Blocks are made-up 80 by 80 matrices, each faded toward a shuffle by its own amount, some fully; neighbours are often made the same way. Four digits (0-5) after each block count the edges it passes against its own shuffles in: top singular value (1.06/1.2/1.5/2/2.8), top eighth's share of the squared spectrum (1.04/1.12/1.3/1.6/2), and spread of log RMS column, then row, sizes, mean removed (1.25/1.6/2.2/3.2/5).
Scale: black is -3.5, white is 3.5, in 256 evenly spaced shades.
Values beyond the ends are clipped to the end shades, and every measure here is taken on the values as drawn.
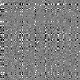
5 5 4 3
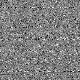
1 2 0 3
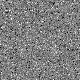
0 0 0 0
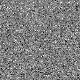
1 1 0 2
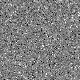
2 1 0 0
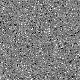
2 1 0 0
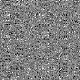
4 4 2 2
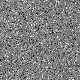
0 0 0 0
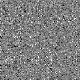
3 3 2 1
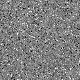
0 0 0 0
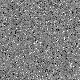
0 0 0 0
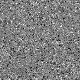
2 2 0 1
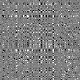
5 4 3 3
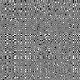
5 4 3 3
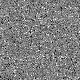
0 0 0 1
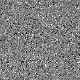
1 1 0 2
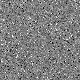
0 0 0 0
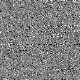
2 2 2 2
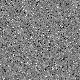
0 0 0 0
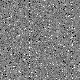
2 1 1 0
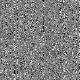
1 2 3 0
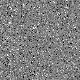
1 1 2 0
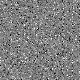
0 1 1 0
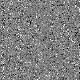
1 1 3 0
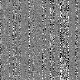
2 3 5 0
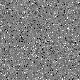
3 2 0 1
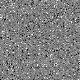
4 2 1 1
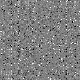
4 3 2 1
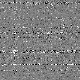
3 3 2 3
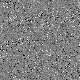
0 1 0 1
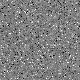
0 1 0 0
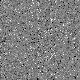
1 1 1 0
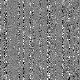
2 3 4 0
